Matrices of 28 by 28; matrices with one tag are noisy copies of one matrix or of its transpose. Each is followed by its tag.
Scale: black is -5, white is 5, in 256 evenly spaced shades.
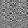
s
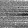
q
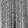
q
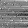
q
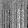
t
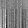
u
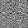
s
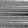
q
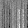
t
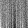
q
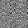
s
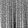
q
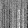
t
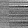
u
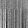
u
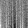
q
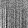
u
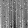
q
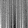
q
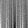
q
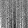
q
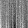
q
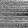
q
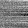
q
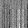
t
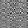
s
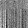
u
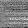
t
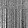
u
